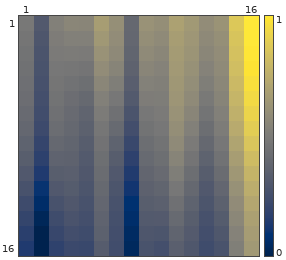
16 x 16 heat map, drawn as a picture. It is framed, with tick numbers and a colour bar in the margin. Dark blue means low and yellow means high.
The top right is the ninth with the highest average. Streaks run downward. Values rise toward the top right. The bottom left is the ninth with the lowest average.
